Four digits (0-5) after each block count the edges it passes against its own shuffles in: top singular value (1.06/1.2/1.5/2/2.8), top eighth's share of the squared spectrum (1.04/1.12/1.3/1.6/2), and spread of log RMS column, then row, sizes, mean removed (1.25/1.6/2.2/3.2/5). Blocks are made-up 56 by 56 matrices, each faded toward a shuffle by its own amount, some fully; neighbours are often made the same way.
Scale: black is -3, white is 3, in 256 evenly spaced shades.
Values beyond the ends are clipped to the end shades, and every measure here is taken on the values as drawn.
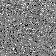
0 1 0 1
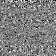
1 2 0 3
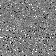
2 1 0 1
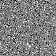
0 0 0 0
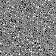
0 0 0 0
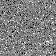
0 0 0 0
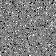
0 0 0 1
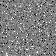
0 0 0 0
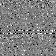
2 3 0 2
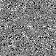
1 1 0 2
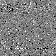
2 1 0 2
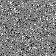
0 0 0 1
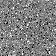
0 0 0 0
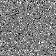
0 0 0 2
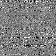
1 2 0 3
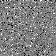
0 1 0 1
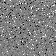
0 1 0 0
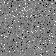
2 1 0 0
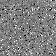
1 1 0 1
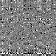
4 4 1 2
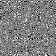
3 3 1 2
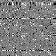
4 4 1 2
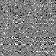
4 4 1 2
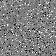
0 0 0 0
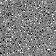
2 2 0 1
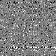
4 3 1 2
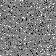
1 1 0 0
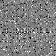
3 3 0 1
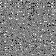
3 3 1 1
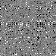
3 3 1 2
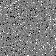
0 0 0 0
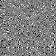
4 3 2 2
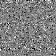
1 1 0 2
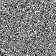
0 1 0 2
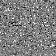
1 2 0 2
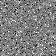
1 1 0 0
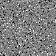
2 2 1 0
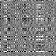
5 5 3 3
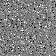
2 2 0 0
